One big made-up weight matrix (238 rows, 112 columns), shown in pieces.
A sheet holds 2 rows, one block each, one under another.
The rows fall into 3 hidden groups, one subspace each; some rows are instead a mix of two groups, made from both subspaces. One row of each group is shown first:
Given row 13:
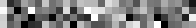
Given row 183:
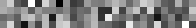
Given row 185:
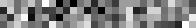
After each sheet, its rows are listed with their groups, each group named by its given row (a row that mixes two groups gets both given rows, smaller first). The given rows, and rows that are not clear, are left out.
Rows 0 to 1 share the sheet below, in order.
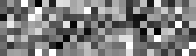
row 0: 185
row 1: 185
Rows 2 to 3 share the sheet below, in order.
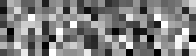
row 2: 13
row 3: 183
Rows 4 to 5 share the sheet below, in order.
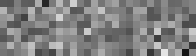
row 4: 185
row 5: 13 and 185
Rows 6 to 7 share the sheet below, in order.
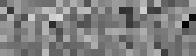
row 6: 13 and 185
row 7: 13 and 183
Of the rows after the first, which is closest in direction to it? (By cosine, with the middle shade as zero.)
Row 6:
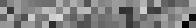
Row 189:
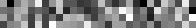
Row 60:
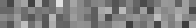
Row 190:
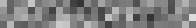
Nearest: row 60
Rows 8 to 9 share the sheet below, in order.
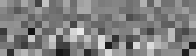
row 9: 183
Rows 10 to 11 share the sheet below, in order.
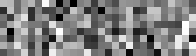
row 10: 185
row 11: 183
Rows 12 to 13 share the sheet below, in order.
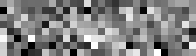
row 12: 13 and 185
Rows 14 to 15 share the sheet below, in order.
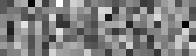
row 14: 183
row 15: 183
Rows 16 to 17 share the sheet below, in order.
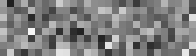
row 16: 13 and 183
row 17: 183
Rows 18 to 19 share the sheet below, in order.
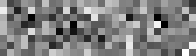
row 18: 13
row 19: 183 and 185
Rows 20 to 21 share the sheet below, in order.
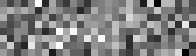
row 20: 185
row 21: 185
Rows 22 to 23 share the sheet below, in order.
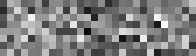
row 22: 13
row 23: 13
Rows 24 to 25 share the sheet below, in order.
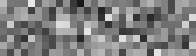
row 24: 183
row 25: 13
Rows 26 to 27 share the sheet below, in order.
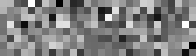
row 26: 183
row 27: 13 and 185
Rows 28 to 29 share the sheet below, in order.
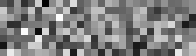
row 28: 185
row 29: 185
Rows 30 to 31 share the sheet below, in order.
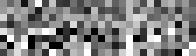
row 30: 185
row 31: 185
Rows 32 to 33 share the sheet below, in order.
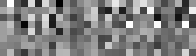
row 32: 183
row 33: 183
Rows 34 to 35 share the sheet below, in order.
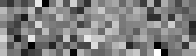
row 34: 185
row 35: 13
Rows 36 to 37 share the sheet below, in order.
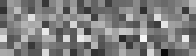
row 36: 13
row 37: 13
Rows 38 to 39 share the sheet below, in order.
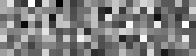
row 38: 183
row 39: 13
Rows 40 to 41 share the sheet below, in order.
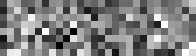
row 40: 13
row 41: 185
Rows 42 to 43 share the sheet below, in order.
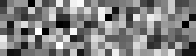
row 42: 183
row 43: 185
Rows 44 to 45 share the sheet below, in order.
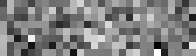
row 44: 183
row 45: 13
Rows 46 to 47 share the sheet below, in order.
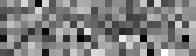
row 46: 185
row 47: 13
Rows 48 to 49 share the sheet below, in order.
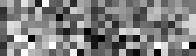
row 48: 185
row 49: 13
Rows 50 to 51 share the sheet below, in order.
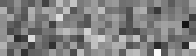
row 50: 185
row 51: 13
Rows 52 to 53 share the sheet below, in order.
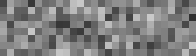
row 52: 183
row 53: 183
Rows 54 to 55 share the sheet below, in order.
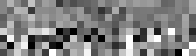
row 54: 13 and 183
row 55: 185
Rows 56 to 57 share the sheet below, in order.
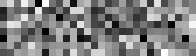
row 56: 185
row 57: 13
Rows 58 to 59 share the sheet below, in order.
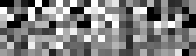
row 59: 185
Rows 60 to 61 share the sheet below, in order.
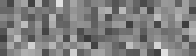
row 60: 183
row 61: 13
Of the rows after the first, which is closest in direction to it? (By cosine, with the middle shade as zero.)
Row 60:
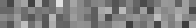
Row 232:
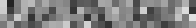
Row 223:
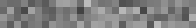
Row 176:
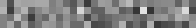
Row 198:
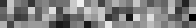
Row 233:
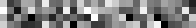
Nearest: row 176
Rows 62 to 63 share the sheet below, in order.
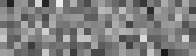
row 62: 183 and 185
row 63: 13
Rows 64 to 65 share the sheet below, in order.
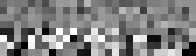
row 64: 13
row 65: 185
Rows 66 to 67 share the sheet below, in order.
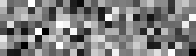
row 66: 183
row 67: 185
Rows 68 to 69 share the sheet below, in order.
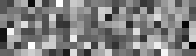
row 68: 183
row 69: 13 and 183
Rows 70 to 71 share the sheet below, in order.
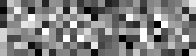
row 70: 13
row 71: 13 and 185
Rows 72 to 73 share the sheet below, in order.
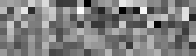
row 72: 13
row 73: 183
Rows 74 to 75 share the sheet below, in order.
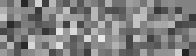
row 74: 185
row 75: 185
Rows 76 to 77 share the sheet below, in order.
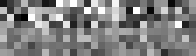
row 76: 185
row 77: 13
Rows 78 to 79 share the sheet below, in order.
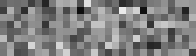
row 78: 13
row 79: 183 and 185
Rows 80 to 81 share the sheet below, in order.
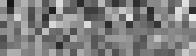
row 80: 183
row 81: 185
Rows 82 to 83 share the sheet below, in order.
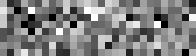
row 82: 13
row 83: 183
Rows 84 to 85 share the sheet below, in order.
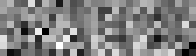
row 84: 183
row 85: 185
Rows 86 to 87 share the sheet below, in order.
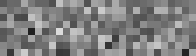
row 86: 185
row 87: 183
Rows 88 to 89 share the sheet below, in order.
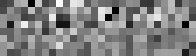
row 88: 183
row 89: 185
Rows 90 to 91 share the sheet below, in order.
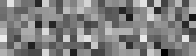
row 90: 183 and 185
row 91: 13
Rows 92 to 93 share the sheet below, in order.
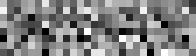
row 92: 13
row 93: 13
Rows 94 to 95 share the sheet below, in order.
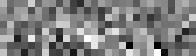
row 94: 183
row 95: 13 and 183
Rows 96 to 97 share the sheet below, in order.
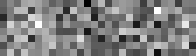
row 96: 13 and 185
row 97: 13
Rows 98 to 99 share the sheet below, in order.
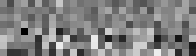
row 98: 183
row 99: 183 and 185
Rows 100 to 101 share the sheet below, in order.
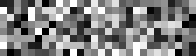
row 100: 185
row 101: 185
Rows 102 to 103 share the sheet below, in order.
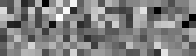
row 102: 185
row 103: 13
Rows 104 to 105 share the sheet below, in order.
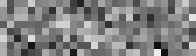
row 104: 183
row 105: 13
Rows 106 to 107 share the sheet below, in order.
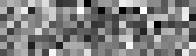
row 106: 13
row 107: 183 and 185
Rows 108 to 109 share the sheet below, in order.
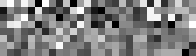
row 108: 185
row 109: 185
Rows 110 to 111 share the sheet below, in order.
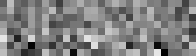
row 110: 183
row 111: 13
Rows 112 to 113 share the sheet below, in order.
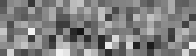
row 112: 183
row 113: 183
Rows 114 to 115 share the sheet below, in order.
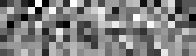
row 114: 183 and 185
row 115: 13 and 183
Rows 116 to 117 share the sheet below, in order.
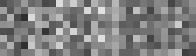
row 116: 185
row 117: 185
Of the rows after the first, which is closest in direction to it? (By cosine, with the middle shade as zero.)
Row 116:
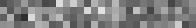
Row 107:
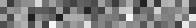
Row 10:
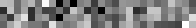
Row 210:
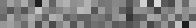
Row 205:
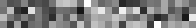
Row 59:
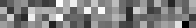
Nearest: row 59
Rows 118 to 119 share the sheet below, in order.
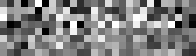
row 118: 185
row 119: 185
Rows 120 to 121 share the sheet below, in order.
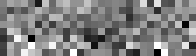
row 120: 185
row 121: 13
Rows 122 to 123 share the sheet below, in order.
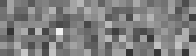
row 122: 183
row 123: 183
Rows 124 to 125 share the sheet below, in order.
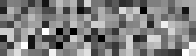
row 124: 13
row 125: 185
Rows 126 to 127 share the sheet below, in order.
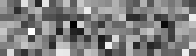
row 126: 13 and 185
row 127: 183
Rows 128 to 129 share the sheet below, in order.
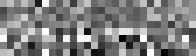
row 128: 185
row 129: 13
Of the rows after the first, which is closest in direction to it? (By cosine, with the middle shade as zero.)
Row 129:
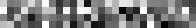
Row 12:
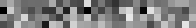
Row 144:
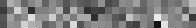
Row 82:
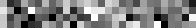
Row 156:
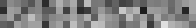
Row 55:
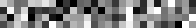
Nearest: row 82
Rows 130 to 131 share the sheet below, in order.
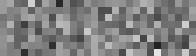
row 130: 183
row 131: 13 and 183
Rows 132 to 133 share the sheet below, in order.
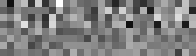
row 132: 183
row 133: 185
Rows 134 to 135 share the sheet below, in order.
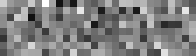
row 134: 13 and 185
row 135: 13
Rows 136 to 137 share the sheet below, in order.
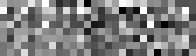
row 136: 13
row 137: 13 and 183
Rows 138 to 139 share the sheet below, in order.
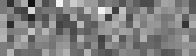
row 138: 13 and 183
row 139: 13 and 183
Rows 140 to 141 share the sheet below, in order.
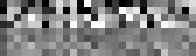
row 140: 13
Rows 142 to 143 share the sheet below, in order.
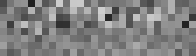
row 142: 183
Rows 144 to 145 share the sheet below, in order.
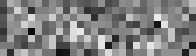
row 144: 13
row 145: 183
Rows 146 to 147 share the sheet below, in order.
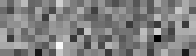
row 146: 183 and 185
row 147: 183 and 185
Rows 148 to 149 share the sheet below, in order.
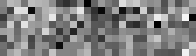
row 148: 13
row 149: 185
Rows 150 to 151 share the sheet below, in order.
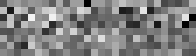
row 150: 13 and 185
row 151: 185
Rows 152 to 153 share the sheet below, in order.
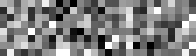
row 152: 185
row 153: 183
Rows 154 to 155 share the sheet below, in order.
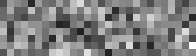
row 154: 183
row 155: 183
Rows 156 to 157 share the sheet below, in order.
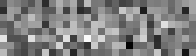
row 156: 13
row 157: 13 and 185
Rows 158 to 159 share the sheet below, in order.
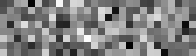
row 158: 183
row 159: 13 and 183
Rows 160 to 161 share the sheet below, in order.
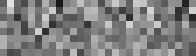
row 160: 183
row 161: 185
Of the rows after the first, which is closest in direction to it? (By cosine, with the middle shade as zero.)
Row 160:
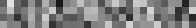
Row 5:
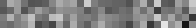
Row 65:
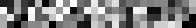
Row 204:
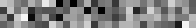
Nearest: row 65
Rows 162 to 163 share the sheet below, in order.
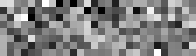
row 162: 185
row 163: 13
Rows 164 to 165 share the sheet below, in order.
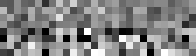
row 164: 185
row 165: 13
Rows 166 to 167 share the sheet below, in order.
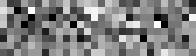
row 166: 13
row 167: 13
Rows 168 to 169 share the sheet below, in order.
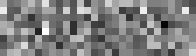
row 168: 13
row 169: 185
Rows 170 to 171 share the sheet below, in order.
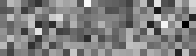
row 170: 13 and 185
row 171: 185
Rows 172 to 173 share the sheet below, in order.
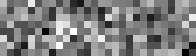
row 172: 183
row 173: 185
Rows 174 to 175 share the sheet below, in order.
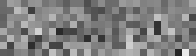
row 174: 13
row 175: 185
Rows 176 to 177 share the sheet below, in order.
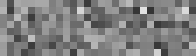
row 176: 13 and 183
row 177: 13
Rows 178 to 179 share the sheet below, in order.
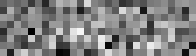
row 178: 13
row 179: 183
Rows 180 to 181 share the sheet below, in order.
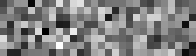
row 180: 183
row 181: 185
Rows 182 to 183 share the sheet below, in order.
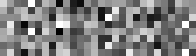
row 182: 183
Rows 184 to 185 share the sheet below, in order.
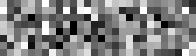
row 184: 13
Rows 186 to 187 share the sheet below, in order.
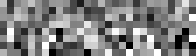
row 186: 183
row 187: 183
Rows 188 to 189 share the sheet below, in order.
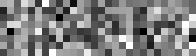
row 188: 185
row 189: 183 and 185
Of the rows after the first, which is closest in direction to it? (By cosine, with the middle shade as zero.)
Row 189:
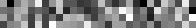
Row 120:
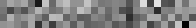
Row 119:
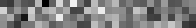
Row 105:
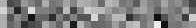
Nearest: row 119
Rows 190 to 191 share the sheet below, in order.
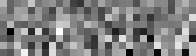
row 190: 183
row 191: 183
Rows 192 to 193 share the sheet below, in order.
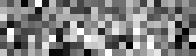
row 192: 185
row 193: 183
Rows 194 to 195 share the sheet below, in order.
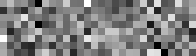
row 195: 13 and 185
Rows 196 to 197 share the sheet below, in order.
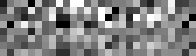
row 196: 183
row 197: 183
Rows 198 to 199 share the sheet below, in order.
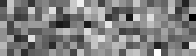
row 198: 183
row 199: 13
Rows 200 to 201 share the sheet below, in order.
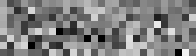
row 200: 13
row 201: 185
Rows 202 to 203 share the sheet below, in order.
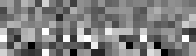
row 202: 185
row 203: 13
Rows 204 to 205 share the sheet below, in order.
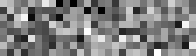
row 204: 185
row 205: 13
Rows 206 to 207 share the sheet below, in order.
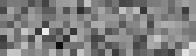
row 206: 13
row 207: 185
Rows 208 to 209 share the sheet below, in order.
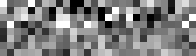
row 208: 183
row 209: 13 and 183
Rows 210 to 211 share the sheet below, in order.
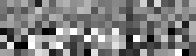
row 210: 185
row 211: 185
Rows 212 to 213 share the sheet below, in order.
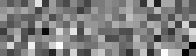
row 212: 185
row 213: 13 and 185
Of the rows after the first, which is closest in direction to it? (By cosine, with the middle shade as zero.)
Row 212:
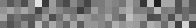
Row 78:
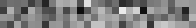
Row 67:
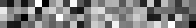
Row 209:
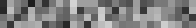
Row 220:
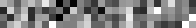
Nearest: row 67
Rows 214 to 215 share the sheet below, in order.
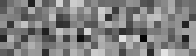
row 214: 183
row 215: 13
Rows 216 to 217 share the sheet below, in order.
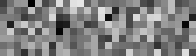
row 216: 183
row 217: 183
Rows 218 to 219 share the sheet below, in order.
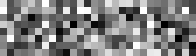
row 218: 13
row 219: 183 and 185
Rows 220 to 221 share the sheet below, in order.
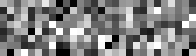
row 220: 185
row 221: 183
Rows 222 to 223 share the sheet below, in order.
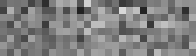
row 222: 13
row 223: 13
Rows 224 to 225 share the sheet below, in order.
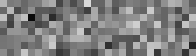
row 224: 13 and 185
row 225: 13 and 183
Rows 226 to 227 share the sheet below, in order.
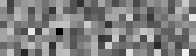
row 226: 183
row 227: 183
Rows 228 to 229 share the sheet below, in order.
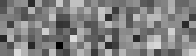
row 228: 183
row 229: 183 and 185
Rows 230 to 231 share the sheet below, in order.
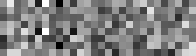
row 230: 183 and 185
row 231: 185
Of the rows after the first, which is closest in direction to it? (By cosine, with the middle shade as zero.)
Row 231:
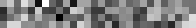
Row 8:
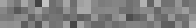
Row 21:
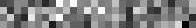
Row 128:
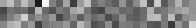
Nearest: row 128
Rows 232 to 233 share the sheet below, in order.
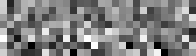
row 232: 13 and 183
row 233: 13
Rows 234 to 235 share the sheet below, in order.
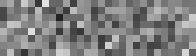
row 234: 185
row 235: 183
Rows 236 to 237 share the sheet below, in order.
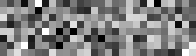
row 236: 185
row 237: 185
